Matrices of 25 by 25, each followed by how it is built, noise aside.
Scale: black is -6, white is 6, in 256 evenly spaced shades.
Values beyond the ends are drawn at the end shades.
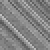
Toeplitz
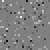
sparse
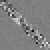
banded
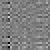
low rank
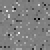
sparse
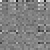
low rank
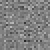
low rank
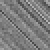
Toeplitz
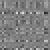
low rank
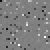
sparse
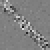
banded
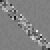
banded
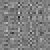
low rank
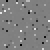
sparse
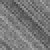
Toeplitz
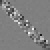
banded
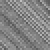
Toeplitz
